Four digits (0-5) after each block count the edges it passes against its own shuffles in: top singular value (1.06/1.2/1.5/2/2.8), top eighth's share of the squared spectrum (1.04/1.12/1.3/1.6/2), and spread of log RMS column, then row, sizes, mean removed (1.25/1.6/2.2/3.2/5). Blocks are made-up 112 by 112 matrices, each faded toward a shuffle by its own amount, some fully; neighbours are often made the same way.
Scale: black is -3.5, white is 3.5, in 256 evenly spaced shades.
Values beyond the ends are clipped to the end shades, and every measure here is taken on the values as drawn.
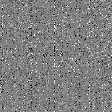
4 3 2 1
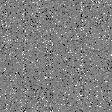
3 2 2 0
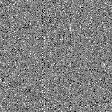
3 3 2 1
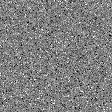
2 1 0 0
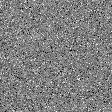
0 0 0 0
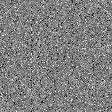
2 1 1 0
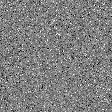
0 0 0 0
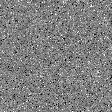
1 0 0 0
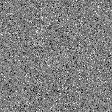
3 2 2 0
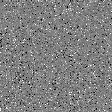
3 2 1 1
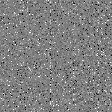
4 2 1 1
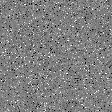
3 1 0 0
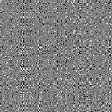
5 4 3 3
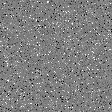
0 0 0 0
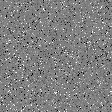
0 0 0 0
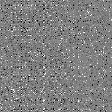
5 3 2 2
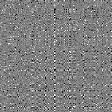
5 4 3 3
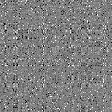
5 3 2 2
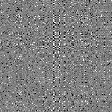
5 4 3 2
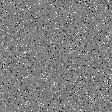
2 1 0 0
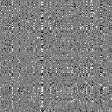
5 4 3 3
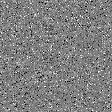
3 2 0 0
